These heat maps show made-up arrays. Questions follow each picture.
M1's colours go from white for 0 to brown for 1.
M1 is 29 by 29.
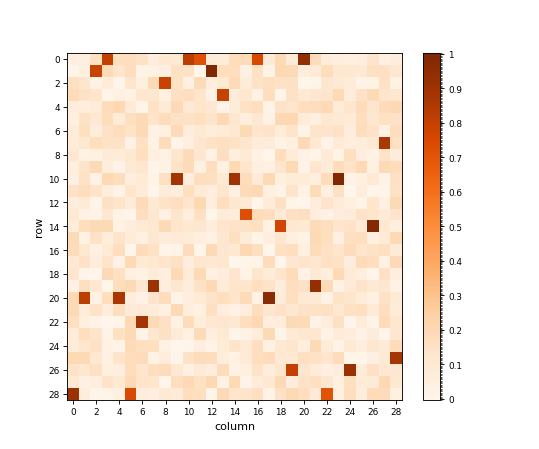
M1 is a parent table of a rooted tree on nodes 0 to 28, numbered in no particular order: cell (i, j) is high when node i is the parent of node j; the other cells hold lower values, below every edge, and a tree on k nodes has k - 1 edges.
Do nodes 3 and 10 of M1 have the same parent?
yes
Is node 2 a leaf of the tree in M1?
no
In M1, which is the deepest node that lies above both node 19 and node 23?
10
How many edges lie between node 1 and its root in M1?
4
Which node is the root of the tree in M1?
25
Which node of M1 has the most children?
0
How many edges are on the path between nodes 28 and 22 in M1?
1
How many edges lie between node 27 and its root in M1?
8
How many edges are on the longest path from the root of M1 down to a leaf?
8
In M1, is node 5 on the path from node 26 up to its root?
no
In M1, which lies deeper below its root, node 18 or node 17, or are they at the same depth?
node 18
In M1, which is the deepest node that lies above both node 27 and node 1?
0
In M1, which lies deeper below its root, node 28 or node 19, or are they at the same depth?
node 19
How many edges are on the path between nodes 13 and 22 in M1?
4
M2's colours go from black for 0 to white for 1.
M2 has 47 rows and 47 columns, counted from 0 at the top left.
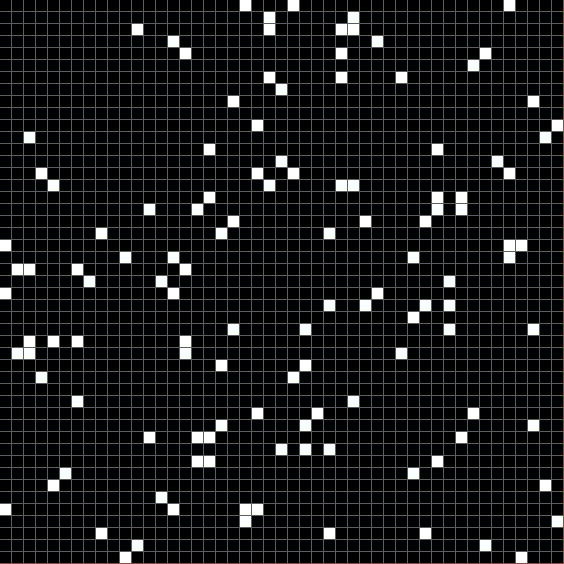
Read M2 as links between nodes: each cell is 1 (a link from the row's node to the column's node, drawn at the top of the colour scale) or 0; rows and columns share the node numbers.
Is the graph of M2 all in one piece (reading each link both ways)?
no
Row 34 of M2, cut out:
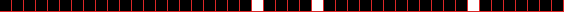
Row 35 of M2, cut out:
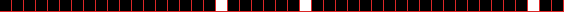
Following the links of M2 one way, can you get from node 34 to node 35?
no
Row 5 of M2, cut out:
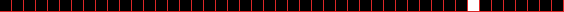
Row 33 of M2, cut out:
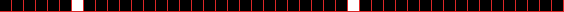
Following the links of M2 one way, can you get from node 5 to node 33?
no
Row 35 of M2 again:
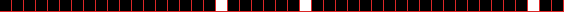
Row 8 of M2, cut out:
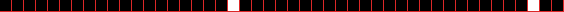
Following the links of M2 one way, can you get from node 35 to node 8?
yes
